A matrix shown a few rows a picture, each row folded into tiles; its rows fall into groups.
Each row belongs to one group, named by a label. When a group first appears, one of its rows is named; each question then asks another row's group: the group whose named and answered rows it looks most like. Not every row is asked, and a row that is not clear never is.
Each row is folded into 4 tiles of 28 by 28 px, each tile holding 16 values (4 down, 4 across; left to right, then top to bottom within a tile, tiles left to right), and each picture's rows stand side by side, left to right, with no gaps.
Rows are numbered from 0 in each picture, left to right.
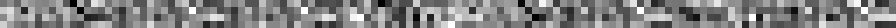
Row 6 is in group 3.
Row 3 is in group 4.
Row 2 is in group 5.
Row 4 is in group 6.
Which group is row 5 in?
5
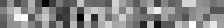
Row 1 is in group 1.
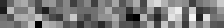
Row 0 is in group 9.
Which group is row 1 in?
3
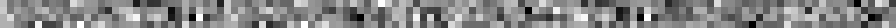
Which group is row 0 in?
1
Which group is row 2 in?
1
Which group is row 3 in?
3
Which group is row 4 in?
6
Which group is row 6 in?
9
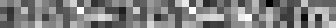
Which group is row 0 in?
5
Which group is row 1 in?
5
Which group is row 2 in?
4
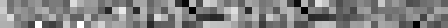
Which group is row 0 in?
1
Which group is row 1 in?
6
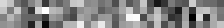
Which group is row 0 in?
1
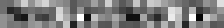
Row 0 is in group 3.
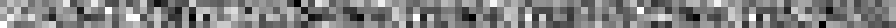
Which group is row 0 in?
6
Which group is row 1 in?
4
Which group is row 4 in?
3
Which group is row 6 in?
3
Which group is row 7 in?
9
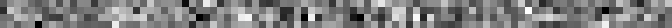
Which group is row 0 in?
9
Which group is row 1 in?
6
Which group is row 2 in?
4
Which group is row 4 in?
5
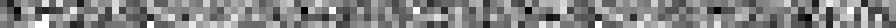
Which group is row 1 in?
1
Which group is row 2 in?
6
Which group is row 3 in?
5
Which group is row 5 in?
1
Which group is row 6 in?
9
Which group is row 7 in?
3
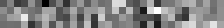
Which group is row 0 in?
4
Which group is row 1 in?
1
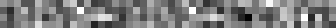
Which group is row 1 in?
5
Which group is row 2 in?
3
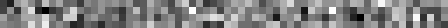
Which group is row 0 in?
9
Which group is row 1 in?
5
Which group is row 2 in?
6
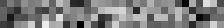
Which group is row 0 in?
9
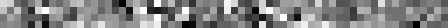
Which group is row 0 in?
1
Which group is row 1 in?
9
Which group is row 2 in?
1
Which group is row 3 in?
9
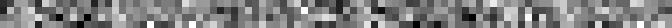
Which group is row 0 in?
9
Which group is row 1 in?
1
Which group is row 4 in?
3
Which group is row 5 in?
1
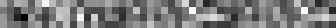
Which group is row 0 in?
3
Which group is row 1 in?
5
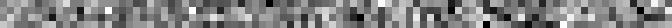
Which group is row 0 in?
6
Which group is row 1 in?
5
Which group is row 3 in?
3
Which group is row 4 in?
9
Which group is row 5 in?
6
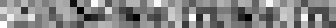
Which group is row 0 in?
6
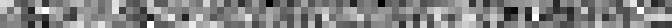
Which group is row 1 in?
1
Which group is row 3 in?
4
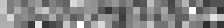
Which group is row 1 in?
5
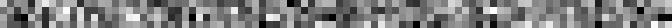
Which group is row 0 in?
3
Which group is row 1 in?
4
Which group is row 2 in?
6
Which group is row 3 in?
9
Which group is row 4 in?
1
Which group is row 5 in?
6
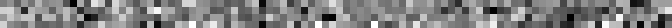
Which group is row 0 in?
6
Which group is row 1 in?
1
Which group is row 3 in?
1
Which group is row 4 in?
9
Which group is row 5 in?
9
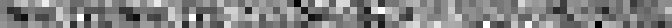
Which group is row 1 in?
3
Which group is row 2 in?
6
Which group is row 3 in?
1
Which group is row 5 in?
9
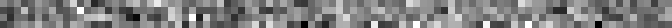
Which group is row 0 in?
5
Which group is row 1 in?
3
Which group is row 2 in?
9
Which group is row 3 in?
1
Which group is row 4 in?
1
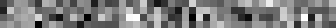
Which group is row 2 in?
3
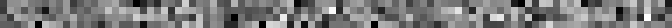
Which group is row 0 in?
9
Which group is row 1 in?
4
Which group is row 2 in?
9
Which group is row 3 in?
9
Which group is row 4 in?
6
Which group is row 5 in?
4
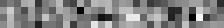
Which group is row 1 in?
4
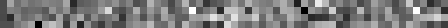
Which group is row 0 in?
9
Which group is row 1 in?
5
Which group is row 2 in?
6
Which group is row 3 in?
5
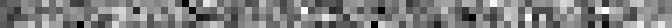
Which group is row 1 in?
6
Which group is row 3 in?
9
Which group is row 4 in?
3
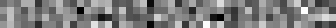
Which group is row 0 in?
6
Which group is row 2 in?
5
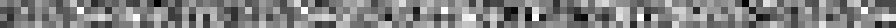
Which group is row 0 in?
5
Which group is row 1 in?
4
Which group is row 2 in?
5
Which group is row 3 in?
6
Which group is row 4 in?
4
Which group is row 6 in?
6
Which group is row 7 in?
5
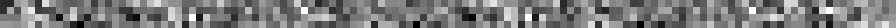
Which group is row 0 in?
9
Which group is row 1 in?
3
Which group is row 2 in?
5
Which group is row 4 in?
3
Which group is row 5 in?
9
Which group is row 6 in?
5
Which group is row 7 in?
1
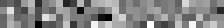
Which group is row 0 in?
6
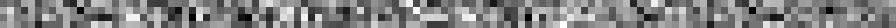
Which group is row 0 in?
6
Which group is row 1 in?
4
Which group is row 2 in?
3
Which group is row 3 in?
5
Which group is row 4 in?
4
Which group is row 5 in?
6
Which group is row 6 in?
6
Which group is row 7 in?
9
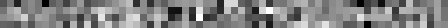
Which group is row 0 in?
4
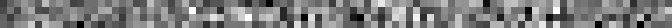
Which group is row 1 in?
5
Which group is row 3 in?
3
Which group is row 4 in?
6
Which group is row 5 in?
9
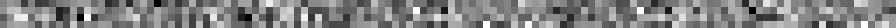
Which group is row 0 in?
4
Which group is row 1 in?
4
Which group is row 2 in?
3
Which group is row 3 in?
5
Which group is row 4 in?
1
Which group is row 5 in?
5
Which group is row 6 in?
6
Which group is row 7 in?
1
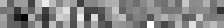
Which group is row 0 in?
3
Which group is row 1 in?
1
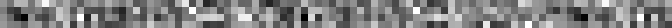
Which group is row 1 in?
5
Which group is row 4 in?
1
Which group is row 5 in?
3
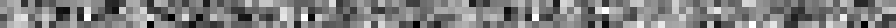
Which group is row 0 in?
4
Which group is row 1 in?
9
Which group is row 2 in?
3
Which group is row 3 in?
9
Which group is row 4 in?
4
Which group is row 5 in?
1
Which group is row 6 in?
1
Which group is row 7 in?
9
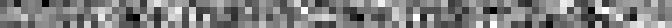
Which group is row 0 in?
4
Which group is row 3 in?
3
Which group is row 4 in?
9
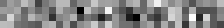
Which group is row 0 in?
6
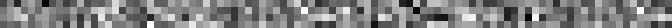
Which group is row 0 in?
4
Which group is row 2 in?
5
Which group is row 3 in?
6
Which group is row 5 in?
5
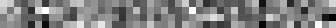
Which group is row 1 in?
5
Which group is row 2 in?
6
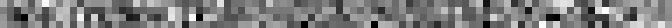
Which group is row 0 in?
3
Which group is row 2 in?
9
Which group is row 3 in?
9
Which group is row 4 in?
6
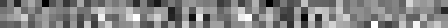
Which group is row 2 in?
4
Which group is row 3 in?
1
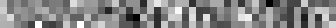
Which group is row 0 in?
1
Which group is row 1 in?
3
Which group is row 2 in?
4
